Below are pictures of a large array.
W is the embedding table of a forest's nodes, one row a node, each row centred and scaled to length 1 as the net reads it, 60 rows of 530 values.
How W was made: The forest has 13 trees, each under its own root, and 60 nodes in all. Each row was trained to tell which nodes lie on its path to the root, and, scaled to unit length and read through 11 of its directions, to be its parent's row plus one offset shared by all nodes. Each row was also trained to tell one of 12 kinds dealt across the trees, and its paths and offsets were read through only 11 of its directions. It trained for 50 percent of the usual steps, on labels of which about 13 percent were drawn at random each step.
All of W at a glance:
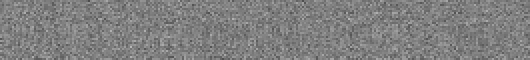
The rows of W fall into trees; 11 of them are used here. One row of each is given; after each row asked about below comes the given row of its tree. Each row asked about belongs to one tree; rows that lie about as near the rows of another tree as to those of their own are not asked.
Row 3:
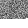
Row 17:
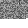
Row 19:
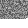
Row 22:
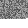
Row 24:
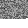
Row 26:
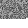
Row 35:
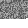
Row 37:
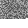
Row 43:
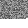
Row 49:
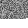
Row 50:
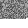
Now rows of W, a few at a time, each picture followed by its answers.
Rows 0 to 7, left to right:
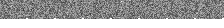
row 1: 35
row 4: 17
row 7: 19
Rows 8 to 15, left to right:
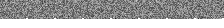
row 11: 17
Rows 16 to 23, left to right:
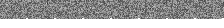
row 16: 3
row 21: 35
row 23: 19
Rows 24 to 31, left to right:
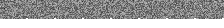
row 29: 3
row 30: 26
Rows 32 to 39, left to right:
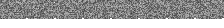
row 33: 22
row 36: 17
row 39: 24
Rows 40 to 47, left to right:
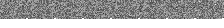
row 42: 3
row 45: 19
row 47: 26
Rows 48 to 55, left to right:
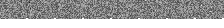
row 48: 35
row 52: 35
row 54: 19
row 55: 17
